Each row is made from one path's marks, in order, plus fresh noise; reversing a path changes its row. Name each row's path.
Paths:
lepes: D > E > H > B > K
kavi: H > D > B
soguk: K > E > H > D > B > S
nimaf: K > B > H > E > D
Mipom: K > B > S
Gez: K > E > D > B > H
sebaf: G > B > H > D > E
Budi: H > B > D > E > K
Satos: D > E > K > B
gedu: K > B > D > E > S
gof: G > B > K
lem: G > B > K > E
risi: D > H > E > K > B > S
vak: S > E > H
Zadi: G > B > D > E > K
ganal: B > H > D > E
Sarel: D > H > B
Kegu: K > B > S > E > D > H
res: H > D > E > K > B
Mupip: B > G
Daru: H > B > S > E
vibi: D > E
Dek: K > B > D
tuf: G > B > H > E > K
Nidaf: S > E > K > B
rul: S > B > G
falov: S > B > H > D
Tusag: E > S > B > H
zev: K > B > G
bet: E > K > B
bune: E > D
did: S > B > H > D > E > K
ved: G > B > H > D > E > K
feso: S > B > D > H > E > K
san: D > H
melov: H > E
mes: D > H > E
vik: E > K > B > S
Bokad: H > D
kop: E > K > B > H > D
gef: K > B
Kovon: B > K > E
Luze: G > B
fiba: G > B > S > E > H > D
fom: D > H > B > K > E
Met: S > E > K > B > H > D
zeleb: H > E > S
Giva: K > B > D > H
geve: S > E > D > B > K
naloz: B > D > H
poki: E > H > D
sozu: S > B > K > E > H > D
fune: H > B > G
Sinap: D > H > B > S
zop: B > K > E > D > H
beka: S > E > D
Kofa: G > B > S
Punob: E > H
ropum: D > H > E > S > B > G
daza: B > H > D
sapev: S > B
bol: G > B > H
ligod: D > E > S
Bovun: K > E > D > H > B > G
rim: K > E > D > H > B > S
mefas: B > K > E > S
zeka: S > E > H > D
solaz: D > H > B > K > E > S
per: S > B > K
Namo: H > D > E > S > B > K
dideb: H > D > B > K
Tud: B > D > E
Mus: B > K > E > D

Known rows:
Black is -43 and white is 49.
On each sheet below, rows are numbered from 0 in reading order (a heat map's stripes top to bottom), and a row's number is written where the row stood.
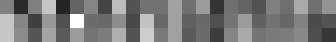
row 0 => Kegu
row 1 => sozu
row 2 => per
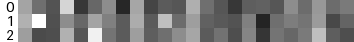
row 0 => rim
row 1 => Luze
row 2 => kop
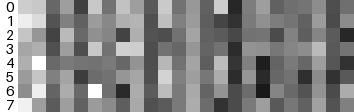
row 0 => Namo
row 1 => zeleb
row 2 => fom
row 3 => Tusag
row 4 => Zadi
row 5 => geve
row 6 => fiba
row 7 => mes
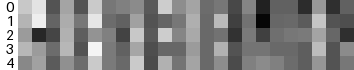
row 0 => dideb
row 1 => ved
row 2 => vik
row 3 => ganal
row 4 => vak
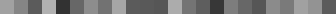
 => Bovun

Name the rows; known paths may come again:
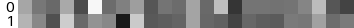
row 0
did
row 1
Sinap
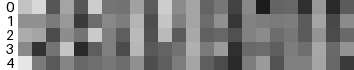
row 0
dideb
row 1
beka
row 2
Punob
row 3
Kegu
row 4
feso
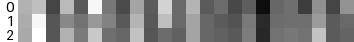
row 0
soguk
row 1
Luze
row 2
bol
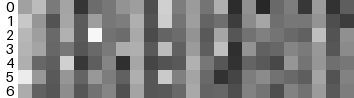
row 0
geve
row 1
per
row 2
ganal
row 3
gedu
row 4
rim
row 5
melov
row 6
Giva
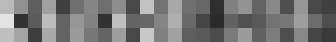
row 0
Mus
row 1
risi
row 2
Kovon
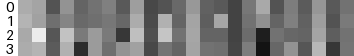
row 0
naloz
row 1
Tud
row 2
Kofa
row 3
Gez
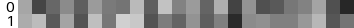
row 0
Satos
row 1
Tusag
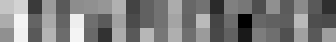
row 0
solaz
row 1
ved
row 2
fiba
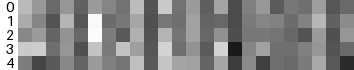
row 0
vibi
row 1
falov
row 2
zeka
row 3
Namo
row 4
Nidaf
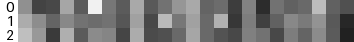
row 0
kop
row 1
Budi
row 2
fom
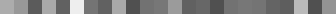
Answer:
daza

